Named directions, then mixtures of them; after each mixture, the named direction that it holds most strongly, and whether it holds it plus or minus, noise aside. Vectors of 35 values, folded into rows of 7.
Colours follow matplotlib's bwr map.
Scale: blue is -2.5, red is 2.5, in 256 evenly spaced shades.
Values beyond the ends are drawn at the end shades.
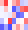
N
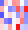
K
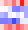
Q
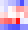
Q, minus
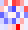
K, plus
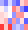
N, minus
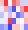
N, plus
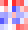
Q, plus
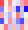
K, minus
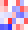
N, plus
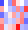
K, plus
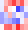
Q, plus
